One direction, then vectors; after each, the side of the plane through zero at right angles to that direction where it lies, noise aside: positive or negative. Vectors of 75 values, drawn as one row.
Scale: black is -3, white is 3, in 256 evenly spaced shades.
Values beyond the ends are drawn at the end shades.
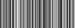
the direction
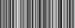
positive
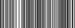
positive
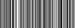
positive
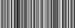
negative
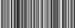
negative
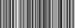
positive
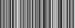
positive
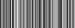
positive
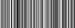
negative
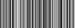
positive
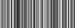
negative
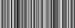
negative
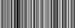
negative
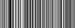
positive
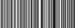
negative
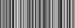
positive
